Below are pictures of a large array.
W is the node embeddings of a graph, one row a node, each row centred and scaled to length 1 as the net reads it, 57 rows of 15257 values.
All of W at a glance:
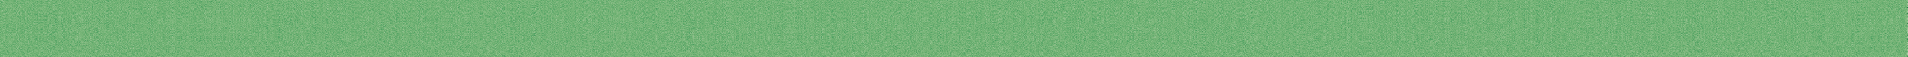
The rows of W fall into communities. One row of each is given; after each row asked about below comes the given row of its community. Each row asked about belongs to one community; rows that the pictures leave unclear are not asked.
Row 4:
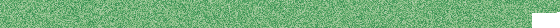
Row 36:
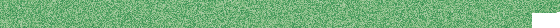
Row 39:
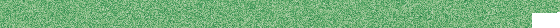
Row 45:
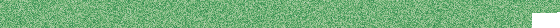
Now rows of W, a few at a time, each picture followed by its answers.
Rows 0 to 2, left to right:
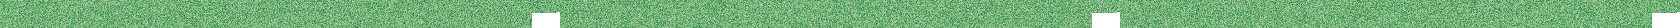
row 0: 36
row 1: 4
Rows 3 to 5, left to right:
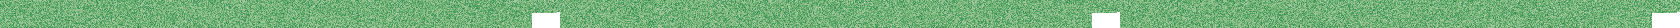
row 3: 36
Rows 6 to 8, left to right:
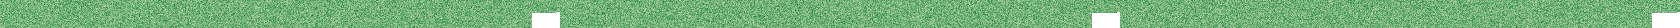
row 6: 4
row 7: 39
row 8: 4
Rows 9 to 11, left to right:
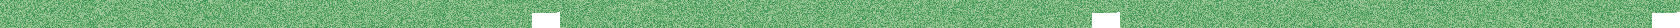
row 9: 4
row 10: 45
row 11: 36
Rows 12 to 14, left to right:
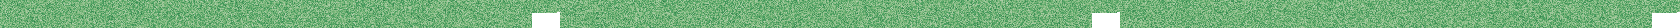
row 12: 39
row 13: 39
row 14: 36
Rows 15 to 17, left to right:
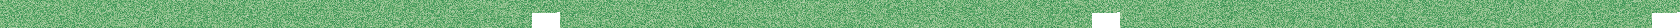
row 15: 4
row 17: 39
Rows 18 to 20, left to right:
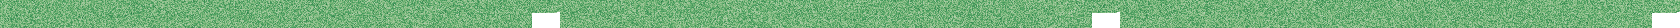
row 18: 36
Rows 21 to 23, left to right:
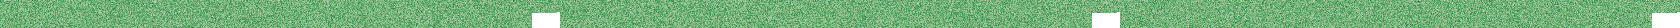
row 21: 45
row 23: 45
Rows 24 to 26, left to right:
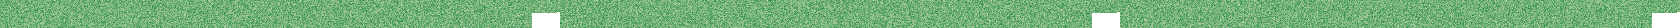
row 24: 4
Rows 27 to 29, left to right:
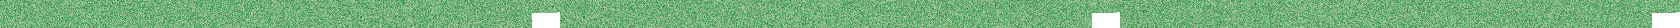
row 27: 39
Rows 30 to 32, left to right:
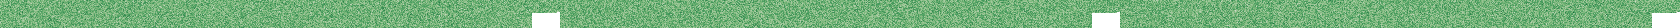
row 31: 36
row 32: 36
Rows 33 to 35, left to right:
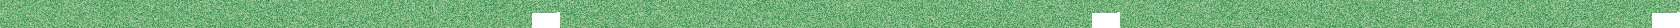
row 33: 39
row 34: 45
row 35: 39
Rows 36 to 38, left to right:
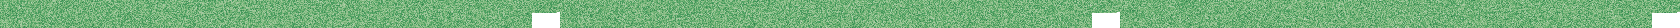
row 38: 36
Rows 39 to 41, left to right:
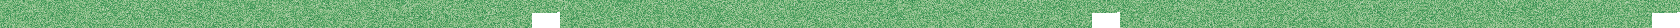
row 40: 36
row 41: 45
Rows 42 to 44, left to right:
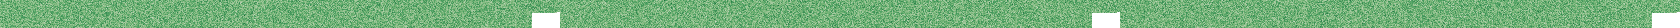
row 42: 4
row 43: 4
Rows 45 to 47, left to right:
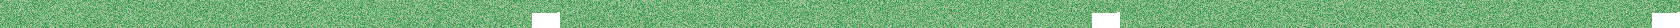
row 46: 36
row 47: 36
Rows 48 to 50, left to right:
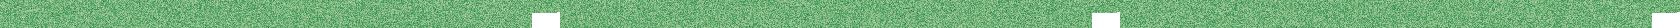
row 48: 39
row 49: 36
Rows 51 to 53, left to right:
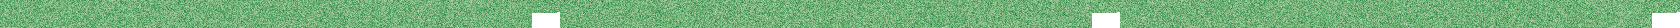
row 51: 4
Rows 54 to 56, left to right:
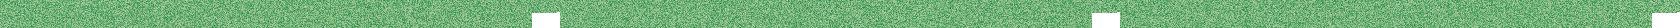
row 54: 36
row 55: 4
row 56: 45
